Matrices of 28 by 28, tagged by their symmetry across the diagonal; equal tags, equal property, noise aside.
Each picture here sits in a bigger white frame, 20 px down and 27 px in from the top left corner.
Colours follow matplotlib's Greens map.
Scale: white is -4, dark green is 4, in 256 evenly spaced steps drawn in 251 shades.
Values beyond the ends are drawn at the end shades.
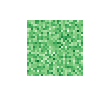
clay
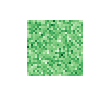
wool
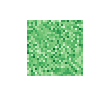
clay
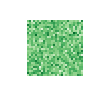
clay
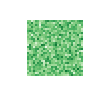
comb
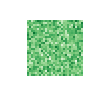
comb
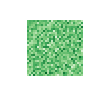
wool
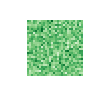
comb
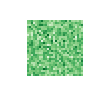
clay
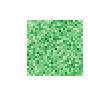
wool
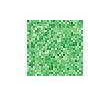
wool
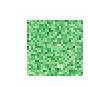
comb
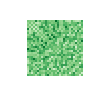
wool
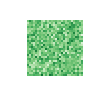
clay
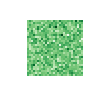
comb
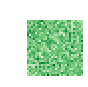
wool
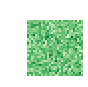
comb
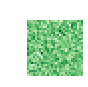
clay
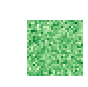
clay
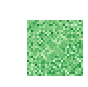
wool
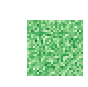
wool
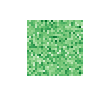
comb
